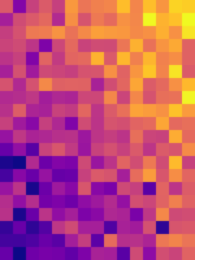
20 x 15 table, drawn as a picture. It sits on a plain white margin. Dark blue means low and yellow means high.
Odd rows or columns: none. Slope: up to the top right. Ninth with the lowest average: bottom left. Mirror symmetry: none. Ninth with the highest average: top right.
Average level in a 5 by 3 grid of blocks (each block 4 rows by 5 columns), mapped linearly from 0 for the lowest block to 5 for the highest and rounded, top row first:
345
234
224
023
012
